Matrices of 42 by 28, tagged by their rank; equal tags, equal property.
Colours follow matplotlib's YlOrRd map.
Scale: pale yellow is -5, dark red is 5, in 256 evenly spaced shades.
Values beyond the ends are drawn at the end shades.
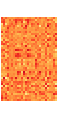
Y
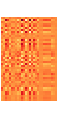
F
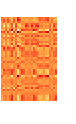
F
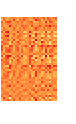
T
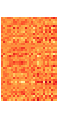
T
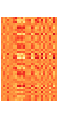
F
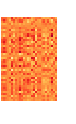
T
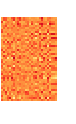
Y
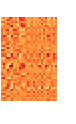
Y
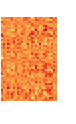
Y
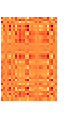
F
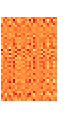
T
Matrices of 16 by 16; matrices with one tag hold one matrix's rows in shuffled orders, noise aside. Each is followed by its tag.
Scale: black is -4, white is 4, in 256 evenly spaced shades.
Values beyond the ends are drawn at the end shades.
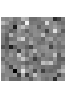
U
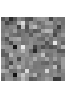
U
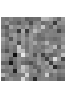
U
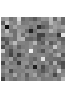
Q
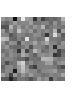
U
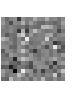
U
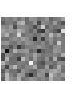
Q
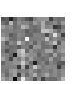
U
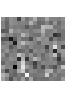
U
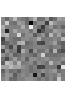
Q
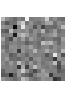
U
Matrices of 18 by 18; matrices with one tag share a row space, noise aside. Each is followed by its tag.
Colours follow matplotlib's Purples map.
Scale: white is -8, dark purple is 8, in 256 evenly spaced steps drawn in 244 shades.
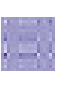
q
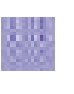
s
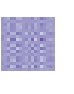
s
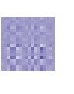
s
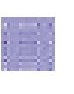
q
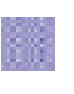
s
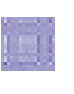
q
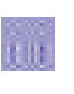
s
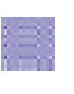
q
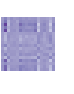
q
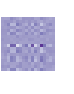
s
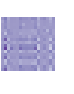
q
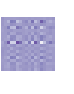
s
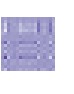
q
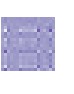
q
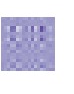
s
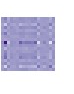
q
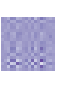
s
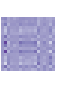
q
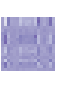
q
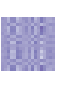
s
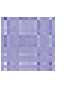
q
